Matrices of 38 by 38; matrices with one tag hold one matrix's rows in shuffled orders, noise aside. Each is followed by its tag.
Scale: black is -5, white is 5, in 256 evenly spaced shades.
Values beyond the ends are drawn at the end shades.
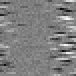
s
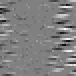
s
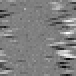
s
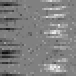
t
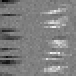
t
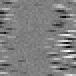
s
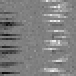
t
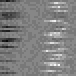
t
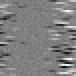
s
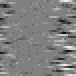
s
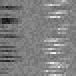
t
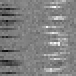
t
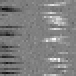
t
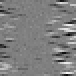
s
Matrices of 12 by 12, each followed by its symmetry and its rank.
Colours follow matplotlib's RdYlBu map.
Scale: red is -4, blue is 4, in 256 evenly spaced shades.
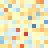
antisymmetric, full rank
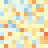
neither, full rank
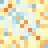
symmetric, full rank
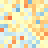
antisymmetric, full rank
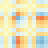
symmetric, rank one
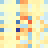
neither, rank two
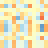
neither, rank two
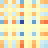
symmetric, rank one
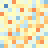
symmetric, full rank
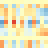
neither, rank two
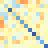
symmetric, full rank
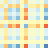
symmetric, rank one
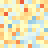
neither, full rank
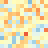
neither, full rank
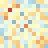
symmetric, full rank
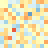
antisymmetric, full rank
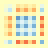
symmetric, rank one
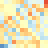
antisymmetric, full rank
